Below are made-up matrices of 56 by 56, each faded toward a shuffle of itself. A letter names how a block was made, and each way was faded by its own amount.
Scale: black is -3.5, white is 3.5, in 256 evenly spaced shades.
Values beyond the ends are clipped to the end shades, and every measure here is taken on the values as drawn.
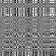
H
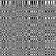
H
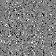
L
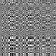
H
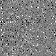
L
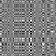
H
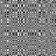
H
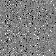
L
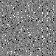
L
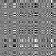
H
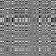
H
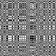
H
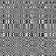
H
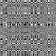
H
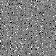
L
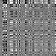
H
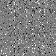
L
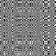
H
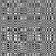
H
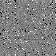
L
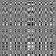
H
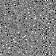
L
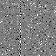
L
